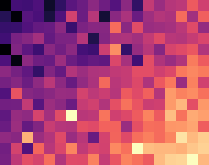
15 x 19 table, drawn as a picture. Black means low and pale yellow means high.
There are no regular stripes. The field climbs toward the bottom right. The halves do not mirror each other. Overall the values sit about 50% of the way up the scale. The ninth with the lowest average is the top left. The ninth with the highest average is the bottom right.
